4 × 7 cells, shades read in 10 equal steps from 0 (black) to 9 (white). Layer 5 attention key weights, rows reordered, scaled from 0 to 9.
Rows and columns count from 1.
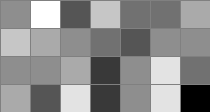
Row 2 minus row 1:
2 -3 2 -3 -1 1 -1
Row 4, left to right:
6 3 8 2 5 8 0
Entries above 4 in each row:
4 5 5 4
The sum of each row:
38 35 35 32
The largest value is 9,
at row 1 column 2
